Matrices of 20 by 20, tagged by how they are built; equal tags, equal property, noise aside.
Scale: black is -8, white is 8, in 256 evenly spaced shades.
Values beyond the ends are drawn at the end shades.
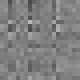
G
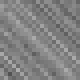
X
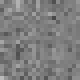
G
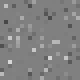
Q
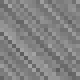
X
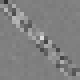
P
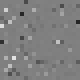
Q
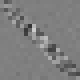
P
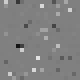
Q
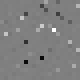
Q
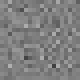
G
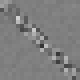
P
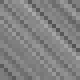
X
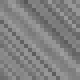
X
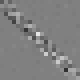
P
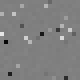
Q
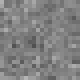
G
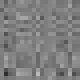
G
